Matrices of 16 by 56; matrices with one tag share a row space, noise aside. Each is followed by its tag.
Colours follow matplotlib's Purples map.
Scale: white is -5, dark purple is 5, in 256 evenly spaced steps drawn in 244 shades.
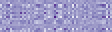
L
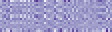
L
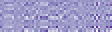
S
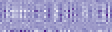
L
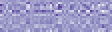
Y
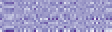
S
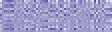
S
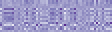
S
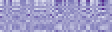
Y
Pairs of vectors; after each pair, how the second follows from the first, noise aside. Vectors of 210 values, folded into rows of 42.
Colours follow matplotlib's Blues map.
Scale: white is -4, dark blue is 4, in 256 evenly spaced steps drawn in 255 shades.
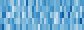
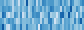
copied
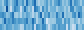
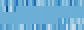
partly zeroed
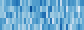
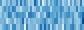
shuffled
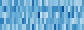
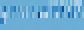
partly zeroed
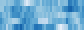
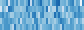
shuffled
